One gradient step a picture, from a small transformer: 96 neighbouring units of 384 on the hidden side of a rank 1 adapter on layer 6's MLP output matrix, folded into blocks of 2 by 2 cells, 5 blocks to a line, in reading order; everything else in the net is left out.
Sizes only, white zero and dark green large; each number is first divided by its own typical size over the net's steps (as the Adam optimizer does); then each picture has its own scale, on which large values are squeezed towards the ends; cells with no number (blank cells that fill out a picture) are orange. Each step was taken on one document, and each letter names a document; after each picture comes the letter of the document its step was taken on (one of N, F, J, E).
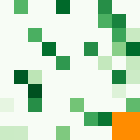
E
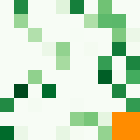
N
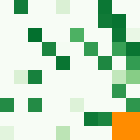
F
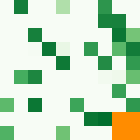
F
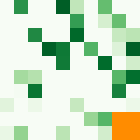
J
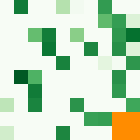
E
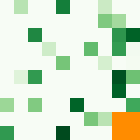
E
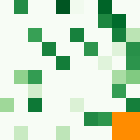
J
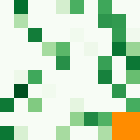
N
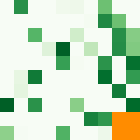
N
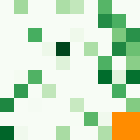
N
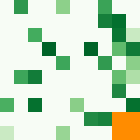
E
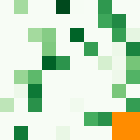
J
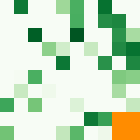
F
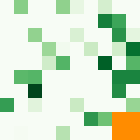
J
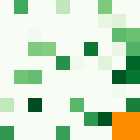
F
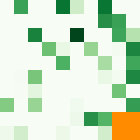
F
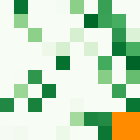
N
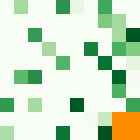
E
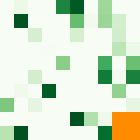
N
